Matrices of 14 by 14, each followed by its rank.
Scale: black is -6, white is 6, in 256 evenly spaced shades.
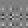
one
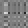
one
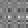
one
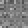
three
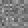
three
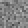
full rank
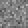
full rank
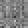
three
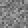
full rank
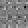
three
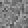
full rank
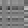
one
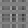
one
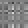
one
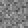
full rank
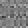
three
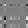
one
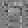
three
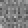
three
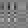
one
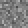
full rank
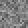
full rank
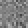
three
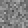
full rank
